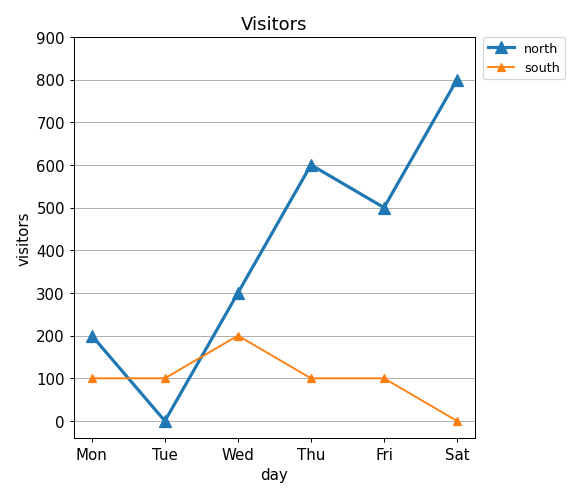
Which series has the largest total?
north
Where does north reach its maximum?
Sat
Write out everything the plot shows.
Title: Visitors
x-axis: day, ticks Mon Tue Wed Thu Fri Sat
y-axis: visitors, ticks 0 100 200 300 400 500 600 700 800 900
Legend: north, south
Values:
north: 200 0 300 600 500 800
south: 100 100 200 100 100 0
